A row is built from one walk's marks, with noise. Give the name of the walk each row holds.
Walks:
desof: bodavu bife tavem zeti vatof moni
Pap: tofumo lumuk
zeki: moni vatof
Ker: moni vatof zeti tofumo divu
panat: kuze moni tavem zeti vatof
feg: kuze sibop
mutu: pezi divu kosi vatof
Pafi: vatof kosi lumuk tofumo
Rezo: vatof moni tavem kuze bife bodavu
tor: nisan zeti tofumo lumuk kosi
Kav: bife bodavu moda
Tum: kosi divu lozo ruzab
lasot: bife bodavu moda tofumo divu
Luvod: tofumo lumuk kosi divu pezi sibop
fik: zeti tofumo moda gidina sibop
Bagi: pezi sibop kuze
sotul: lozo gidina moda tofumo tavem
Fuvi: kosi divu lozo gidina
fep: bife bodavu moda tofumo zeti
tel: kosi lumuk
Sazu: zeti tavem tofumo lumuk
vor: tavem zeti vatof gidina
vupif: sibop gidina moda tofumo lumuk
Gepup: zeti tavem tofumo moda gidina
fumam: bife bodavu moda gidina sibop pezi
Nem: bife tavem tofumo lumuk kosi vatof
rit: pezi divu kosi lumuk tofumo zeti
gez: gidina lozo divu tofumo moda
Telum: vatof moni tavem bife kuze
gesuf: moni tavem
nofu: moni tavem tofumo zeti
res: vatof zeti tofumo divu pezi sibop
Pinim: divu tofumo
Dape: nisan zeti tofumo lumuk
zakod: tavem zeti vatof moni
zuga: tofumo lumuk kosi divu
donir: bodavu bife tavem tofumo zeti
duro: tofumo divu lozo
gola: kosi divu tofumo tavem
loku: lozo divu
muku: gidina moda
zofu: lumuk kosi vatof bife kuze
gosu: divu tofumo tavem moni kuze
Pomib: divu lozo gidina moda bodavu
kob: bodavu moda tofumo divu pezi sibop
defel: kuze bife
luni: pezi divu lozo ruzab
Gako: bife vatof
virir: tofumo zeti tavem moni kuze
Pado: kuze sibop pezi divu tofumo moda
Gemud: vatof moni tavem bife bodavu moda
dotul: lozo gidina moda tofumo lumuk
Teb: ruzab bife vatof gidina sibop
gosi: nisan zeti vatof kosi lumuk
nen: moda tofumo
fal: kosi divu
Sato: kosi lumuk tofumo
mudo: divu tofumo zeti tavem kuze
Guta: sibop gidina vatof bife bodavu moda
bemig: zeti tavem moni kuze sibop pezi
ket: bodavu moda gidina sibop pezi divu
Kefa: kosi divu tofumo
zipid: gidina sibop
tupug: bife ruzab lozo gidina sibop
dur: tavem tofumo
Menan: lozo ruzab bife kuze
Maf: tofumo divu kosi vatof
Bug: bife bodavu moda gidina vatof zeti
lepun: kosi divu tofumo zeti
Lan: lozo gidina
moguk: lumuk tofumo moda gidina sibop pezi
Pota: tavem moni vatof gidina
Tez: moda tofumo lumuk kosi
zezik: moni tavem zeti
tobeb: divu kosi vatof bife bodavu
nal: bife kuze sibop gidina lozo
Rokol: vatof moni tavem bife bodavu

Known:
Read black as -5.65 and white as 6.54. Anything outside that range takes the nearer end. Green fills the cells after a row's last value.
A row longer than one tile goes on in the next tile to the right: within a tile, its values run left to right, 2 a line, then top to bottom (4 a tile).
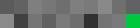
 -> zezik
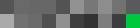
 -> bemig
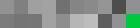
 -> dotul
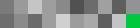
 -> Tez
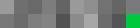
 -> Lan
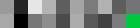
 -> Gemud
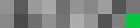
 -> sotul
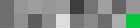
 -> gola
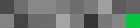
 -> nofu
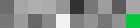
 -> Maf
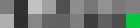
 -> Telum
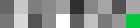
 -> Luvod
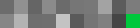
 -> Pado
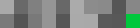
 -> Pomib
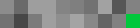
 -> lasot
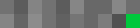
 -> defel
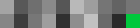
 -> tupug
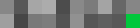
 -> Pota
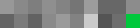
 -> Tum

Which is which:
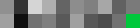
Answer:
Rokol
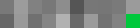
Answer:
fal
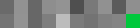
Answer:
Pinim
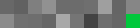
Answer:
gosu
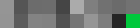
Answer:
nal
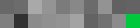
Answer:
fep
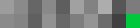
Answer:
ket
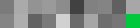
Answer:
mutu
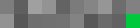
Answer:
zeki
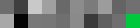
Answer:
desof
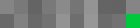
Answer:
loku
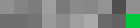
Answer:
gez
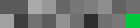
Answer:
zakod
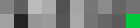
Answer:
Bug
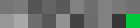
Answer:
Bagi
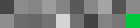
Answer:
Ker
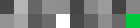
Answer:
res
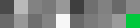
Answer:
lepun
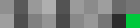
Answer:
Teb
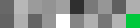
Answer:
zuga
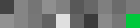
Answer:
mudo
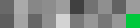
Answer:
Kefa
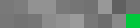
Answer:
nen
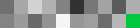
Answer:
Pafi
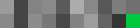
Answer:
Menan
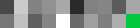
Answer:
rit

